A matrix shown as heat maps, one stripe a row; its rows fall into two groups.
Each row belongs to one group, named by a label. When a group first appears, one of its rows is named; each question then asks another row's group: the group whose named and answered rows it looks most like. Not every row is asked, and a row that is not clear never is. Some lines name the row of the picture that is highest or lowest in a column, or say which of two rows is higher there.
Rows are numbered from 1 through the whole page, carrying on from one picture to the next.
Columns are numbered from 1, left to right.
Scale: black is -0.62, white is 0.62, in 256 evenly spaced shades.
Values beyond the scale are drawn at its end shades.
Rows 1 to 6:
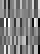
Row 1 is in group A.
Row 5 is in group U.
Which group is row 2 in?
A
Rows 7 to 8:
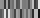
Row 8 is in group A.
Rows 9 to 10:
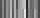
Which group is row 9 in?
U
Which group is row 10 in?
U
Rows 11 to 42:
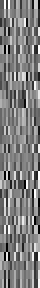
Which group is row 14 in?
A
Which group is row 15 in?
U
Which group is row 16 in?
A
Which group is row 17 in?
U
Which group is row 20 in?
U
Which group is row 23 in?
U
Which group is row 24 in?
U
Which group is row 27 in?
A
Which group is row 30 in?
A
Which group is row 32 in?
U
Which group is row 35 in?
U
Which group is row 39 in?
A
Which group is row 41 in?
A
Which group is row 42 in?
A
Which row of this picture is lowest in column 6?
31
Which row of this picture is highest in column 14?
31
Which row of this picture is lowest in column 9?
19
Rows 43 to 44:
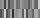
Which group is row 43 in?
A
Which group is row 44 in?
U
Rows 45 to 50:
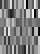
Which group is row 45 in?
U
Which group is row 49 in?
A
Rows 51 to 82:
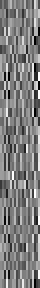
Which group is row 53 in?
U
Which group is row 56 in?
U
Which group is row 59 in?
A
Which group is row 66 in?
A
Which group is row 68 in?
A
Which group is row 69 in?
A
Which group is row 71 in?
U
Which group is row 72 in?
U
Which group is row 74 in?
A
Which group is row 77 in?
A
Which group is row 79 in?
A
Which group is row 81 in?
A
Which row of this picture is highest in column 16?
72
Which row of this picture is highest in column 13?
71
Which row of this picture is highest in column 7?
70
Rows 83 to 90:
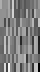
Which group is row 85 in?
A
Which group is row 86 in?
U
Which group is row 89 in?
U
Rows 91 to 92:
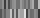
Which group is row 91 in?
A
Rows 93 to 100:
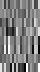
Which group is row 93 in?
A
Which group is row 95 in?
U
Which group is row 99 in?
U
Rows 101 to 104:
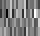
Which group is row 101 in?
U
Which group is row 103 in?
A
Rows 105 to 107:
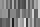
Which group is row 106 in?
A
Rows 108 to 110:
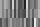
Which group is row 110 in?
U
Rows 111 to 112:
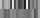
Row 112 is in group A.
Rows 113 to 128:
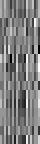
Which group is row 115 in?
U
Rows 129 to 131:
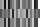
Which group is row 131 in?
A
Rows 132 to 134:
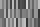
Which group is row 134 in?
U
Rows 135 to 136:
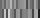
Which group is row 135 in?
U
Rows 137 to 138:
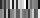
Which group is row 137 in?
U
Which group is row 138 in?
A
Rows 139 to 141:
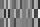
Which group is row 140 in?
A
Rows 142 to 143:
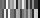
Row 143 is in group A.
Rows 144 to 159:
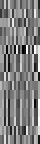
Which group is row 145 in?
U
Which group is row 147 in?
U
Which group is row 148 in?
U
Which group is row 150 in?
A
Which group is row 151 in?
A
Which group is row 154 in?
A
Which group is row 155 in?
A
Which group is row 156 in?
A
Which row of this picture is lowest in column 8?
149
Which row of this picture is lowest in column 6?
158
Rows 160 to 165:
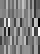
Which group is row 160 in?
U
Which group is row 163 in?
A
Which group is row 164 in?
U
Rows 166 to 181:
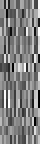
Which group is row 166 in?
A
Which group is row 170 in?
A
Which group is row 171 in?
A
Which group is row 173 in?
U
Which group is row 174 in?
A
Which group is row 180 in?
U
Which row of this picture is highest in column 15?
173
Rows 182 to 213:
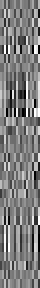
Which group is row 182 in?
A
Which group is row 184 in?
A
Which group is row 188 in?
A
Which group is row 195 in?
U
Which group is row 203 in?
U
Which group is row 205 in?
A
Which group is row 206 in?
A
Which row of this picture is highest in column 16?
194
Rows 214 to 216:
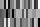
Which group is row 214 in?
A
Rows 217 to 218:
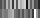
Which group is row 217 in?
U
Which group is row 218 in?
U
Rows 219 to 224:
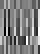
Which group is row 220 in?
A
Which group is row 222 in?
A
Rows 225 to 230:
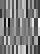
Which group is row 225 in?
U
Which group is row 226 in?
U
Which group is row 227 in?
A
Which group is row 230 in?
U
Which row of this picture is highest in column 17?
227
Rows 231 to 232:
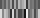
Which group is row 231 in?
U
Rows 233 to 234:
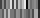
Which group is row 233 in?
U
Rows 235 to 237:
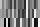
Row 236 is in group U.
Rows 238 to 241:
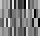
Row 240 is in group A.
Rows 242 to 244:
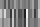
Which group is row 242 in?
A
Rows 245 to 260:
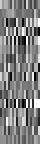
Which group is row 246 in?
U
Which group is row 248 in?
U
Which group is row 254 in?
A
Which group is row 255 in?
U
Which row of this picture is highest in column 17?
253
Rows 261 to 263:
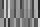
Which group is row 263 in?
A
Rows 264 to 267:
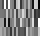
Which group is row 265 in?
U
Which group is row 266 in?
A
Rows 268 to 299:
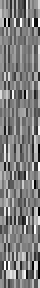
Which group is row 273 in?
A
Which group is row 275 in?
A
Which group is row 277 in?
A
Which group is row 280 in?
U
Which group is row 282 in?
A
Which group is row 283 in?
U
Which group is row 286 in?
A
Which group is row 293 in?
U
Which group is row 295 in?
A
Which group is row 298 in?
U
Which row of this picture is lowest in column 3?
270
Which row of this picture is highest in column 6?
298
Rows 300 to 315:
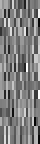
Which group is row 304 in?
A
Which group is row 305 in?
A
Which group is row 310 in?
A
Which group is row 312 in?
U
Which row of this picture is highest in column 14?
307
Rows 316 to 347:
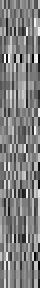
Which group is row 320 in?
U
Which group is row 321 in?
U
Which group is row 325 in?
U
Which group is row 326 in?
U
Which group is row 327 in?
U
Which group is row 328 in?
A
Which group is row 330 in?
U
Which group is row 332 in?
U
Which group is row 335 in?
U
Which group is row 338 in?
A
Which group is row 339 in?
A
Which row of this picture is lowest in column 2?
322
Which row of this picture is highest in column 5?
322
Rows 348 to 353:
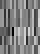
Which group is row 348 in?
U
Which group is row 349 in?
A
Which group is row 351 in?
U
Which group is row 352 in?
U
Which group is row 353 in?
A
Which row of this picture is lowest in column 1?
352
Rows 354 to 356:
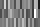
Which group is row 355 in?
U
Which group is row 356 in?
U
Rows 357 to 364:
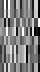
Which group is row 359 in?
A
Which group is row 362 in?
U
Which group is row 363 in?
U
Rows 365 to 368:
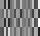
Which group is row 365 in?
A
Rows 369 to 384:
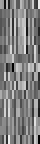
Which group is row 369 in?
A
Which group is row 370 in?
U
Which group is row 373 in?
U
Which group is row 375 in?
U
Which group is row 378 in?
U
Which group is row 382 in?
U
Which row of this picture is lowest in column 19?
369
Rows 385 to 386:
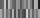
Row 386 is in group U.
